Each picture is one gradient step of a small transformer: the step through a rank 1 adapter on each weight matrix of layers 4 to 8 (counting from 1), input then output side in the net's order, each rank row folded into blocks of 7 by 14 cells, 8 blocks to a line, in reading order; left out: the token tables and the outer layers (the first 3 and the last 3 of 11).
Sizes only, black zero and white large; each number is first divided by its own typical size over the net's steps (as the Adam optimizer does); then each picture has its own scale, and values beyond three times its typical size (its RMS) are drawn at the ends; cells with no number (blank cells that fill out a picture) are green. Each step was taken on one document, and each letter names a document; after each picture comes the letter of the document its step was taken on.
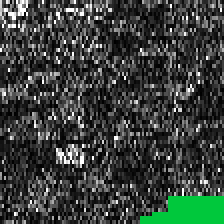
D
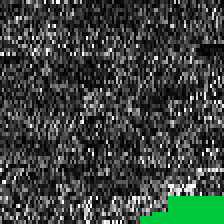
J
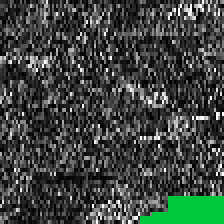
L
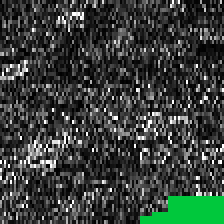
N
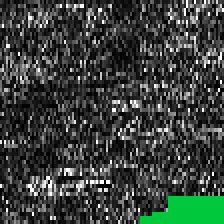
D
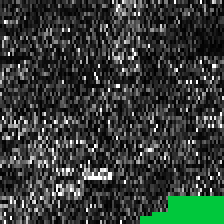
N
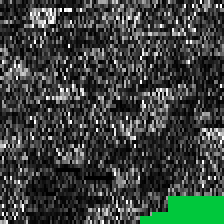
D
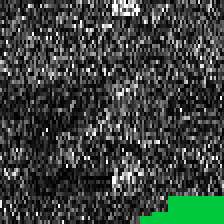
L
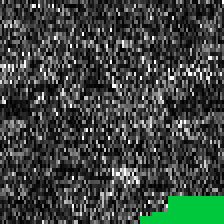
L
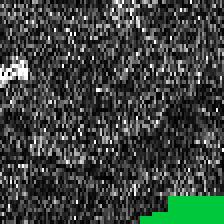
D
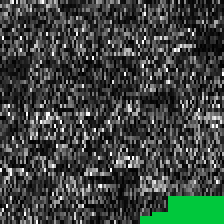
J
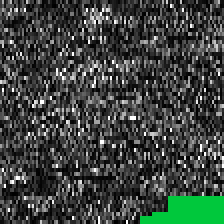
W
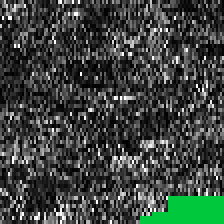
J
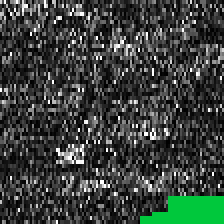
D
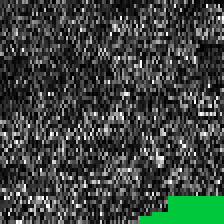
J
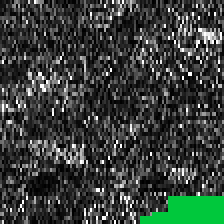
D
